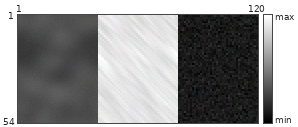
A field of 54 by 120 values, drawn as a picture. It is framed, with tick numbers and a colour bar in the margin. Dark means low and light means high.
It is made of 1 by 3 panels. Panel 1,1: low, smooth, faint in contrast. Panel 1,2: very high, slanting down to the right, faint in contrast. Panel 1,3: very low, fine-grained, faint in contrast.
